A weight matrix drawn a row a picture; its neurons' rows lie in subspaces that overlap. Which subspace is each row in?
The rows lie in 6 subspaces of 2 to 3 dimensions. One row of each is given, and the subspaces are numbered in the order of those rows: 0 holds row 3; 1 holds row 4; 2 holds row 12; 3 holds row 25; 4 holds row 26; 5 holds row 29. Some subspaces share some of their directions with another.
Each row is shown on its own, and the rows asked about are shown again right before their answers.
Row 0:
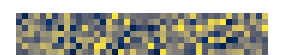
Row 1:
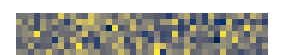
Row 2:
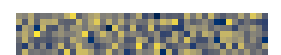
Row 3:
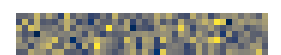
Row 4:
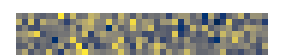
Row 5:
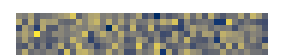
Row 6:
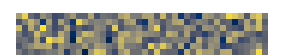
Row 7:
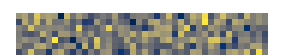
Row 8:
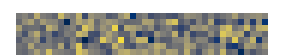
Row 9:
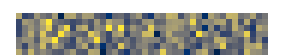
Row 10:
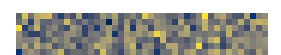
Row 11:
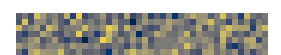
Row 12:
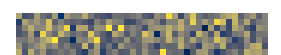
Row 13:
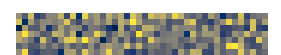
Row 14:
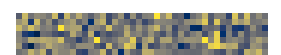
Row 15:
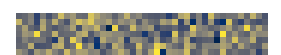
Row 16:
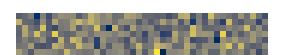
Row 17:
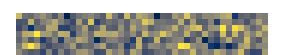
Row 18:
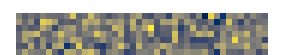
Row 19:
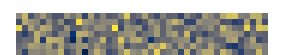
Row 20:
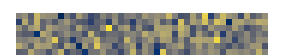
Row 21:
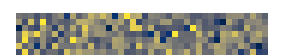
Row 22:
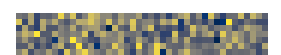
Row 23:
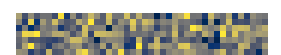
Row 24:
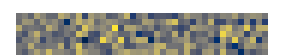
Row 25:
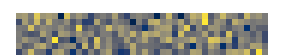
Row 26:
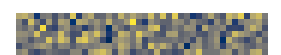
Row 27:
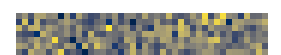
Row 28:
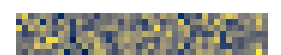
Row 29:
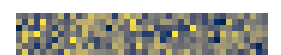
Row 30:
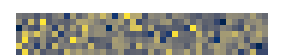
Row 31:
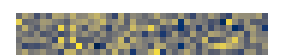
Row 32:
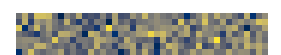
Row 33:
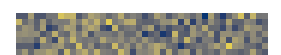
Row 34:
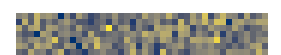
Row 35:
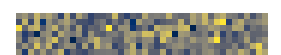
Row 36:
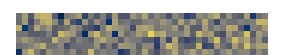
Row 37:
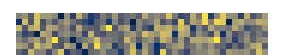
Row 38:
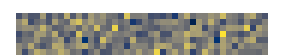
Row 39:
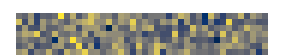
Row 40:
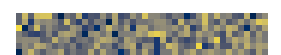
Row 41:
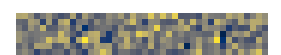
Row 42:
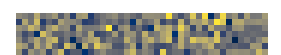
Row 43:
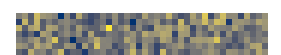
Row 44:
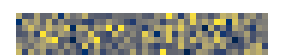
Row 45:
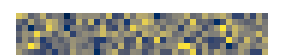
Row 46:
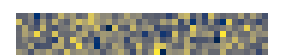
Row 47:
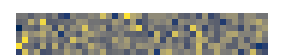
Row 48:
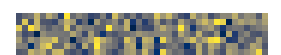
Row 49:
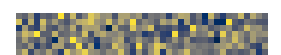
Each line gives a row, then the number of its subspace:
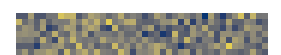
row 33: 0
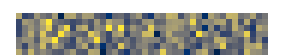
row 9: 2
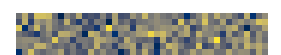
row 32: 2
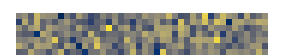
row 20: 5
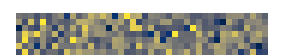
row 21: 5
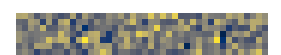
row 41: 4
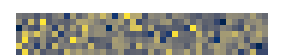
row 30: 5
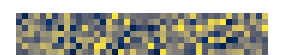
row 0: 0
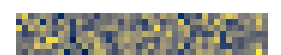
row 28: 4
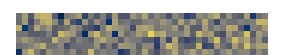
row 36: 2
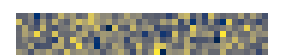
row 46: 1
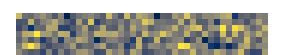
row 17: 0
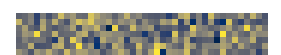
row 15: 1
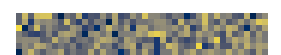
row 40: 2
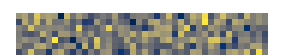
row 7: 3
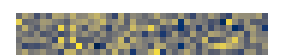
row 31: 0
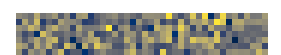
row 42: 2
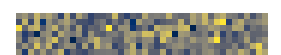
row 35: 5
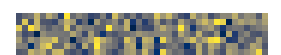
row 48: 0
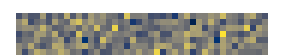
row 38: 1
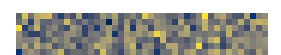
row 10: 2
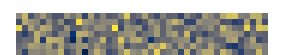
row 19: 4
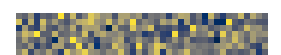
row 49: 5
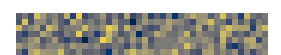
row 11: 4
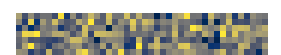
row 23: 0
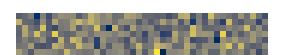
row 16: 1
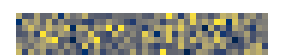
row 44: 2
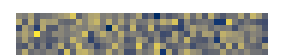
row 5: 3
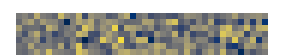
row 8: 1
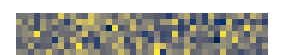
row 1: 4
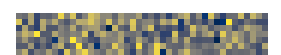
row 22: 3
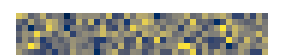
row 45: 0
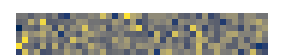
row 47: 5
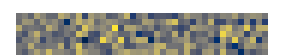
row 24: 1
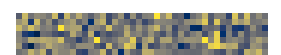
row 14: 0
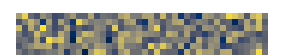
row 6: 4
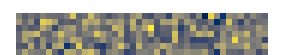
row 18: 2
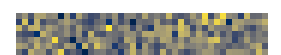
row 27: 1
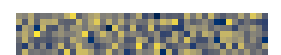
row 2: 3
